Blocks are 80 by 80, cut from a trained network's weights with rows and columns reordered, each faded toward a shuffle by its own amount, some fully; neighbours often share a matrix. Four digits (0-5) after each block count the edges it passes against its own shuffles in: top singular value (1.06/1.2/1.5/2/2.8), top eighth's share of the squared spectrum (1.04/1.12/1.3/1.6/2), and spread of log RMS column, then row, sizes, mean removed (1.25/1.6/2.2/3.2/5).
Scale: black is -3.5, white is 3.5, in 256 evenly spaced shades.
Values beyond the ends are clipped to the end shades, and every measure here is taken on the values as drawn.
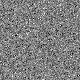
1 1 0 0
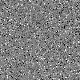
0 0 0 0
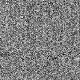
3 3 0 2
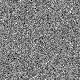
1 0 0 0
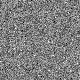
0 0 0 0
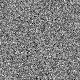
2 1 0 0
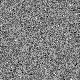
0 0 0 0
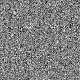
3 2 0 1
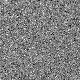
0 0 0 0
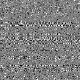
4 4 0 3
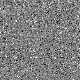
2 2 0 1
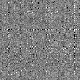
4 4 2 2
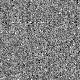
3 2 0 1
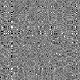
4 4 2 2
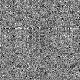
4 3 0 2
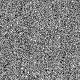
1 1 0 0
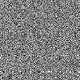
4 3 1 2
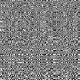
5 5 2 4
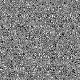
3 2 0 2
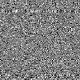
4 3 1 2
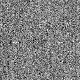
2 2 0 1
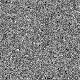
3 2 0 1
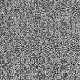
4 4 1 2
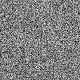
2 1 0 0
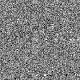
3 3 0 1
